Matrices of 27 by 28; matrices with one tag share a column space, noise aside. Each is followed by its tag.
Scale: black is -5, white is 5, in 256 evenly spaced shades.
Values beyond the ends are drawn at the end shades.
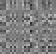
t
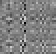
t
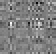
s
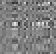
s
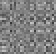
t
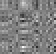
t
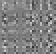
t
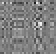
s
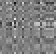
s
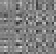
t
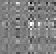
s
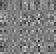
t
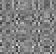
t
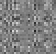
t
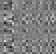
t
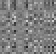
t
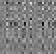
s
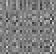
t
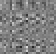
t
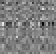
s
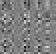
t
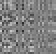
t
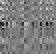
s
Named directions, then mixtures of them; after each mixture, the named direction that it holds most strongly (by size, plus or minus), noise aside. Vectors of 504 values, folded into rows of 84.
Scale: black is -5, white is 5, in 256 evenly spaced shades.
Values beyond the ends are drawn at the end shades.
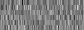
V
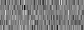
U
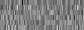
V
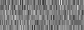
U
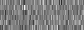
U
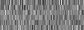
U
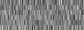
V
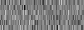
U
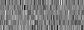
U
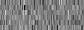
U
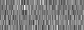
U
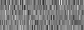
U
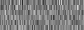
V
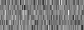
U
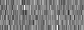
U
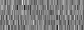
V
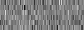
U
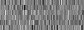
U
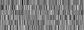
V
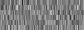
V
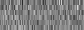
V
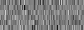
U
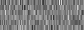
U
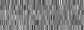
U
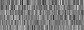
V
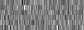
V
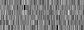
U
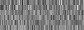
V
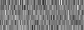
U
